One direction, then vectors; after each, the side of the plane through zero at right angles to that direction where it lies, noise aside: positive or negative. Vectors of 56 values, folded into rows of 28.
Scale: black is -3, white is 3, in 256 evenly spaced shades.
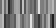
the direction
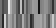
negative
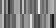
positive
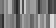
negative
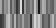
negative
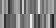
positive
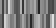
negative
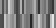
negative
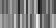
negative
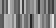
negative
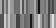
negative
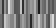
negative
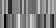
positive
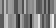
negative
